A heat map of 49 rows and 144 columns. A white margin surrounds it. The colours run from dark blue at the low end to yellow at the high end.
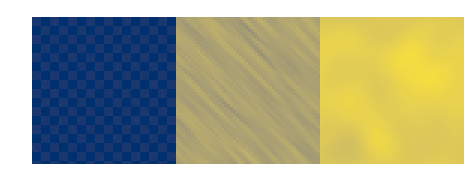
The table splits into one row of 3 panels. Panel 1,1: very low, checkered, faint in contrast. Panel 1,2: high, slanting down to the right, faint in contrast. Panel 1,3: very high, smooth, faint in contrast.
